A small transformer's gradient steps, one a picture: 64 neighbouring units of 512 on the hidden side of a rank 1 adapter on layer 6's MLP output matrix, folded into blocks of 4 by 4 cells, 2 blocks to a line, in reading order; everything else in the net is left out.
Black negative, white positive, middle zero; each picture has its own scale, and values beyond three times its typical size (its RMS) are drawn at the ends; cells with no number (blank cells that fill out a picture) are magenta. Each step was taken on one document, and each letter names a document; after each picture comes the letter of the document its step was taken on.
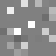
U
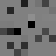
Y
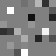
Y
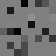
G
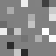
Y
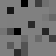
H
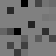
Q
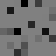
U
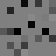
Q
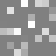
Y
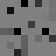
U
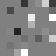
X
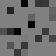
Y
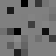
H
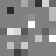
X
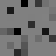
U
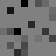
H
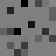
Q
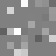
Q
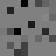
H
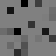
U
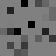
G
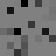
U
